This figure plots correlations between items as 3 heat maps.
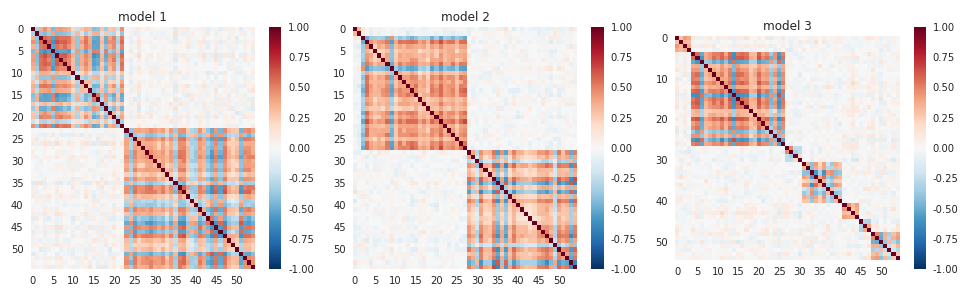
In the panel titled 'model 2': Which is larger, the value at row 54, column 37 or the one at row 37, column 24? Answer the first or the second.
the second
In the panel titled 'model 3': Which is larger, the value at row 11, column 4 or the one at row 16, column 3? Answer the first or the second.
the first
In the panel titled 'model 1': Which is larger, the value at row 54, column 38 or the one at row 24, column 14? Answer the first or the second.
the first
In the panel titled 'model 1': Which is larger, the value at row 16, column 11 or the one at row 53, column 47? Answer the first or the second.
the second
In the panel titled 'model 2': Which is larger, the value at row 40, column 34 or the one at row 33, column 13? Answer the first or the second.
the first
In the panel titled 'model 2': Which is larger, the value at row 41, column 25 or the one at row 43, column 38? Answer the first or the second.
the second
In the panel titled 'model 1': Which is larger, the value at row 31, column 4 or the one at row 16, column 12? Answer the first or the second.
the first
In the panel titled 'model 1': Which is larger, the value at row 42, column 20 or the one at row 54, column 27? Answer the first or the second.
the second
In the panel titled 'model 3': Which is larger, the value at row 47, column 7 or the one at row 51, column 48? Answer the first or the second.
the second
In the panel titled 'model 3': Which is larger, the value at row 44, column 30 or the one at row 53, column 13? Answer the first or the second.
the second
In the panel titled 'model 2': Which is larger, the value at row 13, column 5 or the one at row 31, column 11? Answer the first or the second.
the first
